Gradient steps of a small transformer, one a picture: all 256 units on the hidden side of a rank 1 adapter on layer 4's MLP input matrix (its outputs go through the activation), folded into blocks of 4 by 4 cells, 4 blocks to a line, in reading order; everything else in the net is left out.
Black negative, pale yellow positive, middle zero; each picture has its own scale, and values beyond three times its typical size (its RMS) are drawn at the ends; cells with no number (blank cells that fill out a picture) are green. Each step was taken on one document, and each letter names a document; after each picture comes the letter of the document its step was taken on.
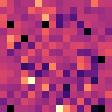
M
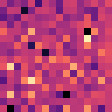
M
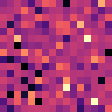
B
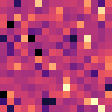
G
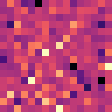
B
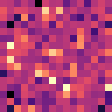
G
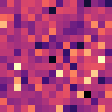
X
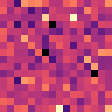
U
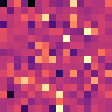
U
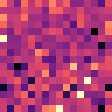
X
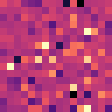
U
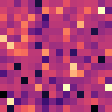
G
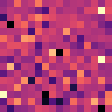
G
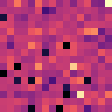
X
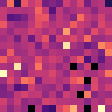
X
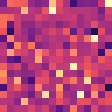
X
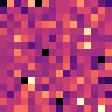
M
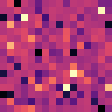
G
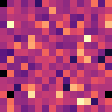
M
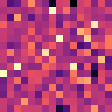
X
